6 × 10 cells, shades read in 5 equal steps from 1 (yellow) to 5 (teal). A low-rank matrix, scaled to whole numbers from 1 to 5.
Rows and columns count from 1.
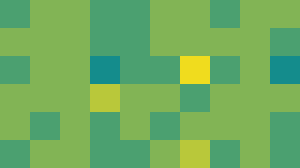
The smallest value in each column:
3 3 3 2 3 3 1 3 3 3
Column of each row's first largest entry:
1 4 4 7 2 1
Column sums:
21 19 18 23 22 20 16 21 18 23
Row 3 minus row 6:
0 0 0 1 0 1 -1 0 0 1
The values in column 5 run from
3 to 4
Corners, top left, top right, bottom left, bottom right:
4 3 4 4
